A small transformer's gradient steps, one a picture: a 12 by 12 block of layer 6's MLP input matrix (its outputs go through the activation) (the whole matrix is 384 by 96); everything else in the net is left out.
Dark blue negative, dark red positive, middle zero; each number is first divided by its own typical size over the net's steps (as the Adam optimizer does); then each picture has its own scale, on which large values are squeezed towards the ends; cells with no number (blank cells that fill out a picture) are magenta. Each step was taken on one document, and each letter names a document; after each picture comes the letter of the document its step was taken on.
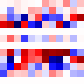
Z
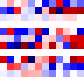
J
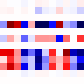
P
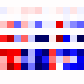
P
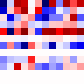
J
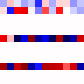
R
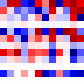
J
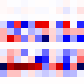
P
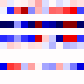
R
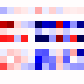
P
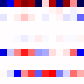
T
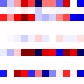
T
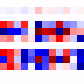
P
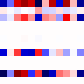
T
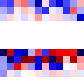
Z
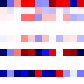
T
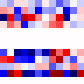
Z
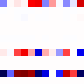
T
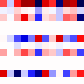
T
